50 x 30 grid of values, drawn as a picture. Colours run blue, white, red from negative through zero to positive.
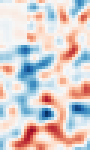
There are no lone odd cells. Neither half mirrors the other. The top left is the smoothest part. The field is mottled with small blotches. An odd patch, calmer than its surroundings, sits in the top left.
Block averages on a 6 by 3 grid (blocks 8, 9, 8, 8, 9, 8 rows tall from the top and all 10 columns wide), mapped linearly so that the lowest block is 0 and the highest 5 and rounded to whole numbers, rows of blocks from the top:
2 1 2 | 1 2 3 | 0 0 2 | 1 1 4 | 1 1 0 | 3 5 3
